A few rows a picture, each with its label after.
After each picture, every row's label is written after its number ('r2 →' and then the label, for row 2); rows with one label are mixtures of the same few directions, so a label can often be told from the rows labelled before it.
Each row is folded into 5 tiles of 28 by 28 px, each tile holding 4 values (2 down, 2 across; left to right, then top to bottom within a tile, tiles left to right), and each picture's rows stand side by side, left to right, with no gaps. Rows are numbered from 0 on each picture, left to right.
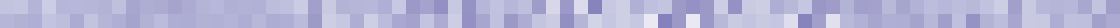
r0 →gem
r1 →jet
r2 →gem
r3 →gem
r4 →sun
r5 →sun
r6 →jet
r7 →gem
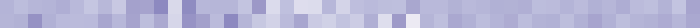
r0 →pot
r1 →gem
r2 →jet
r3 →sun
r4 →pot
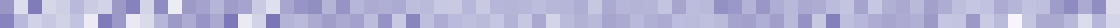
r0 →sun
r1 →sun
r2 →jet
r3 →jet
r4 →gem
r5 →jet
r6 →sun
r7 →pot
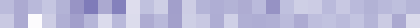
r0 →pot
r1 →gem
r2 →jet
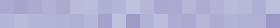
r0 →jet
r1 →jet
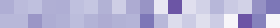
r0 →pot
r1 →sun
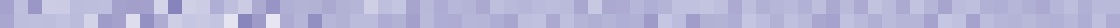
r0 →sun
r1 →sun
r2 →pot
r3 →sun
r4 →sun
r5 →gem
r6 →sun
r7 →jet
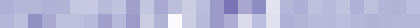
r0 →pot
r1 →pot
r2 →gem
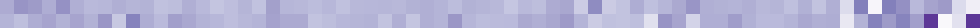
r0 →jet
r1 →pot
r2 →jet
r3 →pot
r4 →sun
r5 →pot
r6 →sun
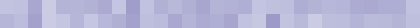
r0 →gem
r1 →sun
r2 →pot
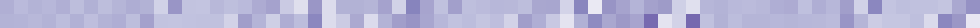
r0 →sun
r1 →sun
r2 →gem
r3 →sun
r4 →sun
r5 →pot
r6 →sun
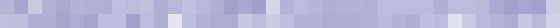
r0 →sun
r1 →pot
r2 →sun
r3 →pot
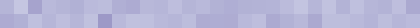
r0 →sun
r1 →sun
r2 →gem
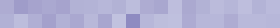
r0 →jet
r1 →gem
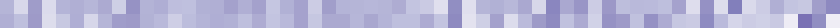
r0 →gem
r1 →pot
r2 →gem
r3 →gem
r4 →gem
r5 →sun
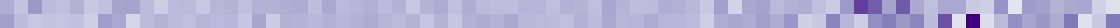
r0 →sun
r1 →jet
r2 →gem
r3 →gem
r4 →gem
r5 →sun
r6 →jet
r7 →sun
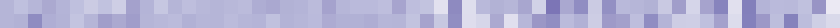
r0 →pot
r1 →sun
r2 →gem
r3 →gem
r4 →gem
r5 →gem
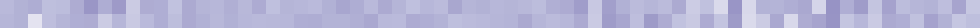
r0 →pot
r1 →gem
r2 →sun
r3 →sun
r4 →gem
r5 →gem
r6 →gem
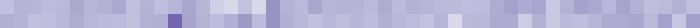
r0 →pot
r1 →pot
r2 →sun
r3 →pot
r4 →jet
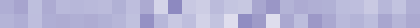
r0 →gem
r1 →sun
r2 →pot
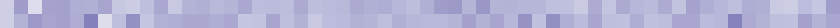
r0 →sun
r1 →sun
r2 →pot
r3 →jet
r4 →gem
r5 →pot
